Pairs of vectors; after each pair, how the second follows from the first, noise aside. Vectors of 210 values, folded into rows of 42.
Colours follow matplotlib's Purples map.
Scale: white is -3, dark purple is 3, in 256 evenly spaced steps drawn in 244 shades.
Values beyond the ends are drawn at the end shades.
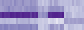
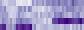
wrapped around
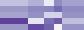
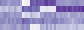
reversed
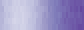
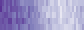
reversed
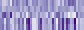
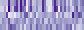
reversed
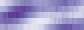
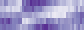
wrapped around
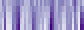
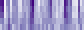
reversed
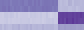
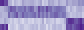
wrapped around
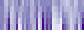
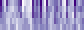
reversed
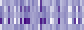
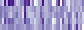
wrapped around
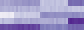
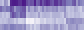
wrapped around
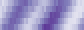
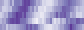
wrapped around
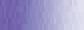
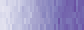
reversed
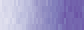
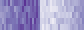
wrapped around
